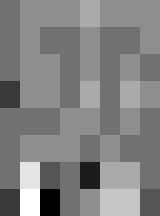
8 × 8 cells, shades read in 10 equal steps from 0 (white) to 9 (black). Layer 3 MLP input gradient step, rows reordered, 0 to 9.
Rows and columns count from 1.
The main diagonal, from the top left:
5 4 4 5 4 4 3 6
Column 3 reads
4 5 4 4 5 4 6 9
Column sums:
44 26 41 37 35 33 30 38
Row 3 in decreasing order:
5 5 5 5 4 4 4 4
